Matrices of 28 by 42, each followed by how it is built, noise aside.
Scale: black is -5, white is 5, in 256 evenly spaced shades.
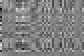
low rank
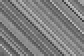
Toeplitz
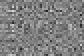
low rank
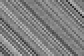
Toeplitz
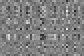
low rank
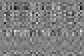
low rank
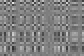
low rank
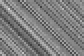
Toeplitz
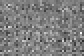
low rank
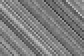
Toeplitz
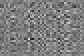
low rank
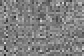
low rank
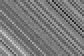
Toeplitz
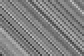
Toeplitz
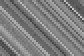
Toeplitz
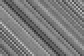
Toeplitz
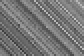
Toeplitz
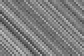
Toeplitz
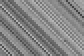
Toeplitz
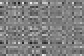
low rank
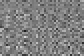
low rank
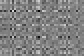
low rank
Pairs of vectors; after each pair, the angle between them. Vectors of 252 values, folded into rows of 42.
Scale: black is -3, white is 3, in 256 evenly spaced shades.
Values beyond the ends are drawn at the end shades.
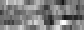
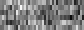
partly aligned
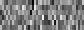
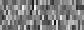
nearly parallel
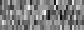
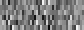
orthogonal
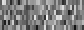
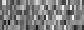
nearly parallel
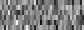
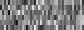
nearly opposite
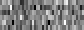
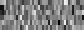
partly aligned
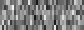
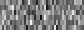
nearly parallel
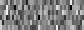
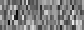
partly opposed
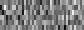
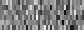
orthogonal
